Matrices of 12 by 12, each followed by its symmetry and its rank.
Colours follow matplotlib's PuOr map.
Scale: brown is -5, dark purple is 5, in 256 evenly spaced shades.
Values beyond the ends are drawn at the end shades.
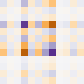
symmetric, rank one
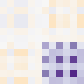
symmetric, rank two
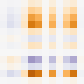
neither, rank one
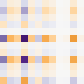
neither, rank one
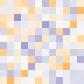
symmetric, full rank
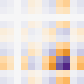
symmetric, rank one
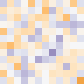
symmetric, full rank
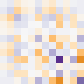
symmetric, rank two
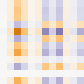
neither, rank one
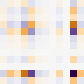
symmetric, rank one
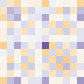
symmetric, rank two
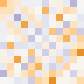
symmetric, full rank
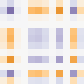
symmetric, rank one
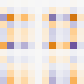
neither, rank one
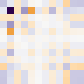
symmetric, rank two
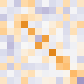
symmetric, full rank
